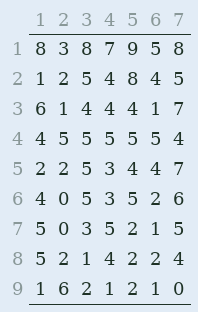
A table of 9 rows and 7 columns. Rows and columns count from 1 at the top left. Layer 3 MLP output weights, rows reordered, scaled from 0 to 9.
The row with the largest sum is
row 1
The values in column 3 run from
1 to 8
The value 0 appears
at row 6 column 2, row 7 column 2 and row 9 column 7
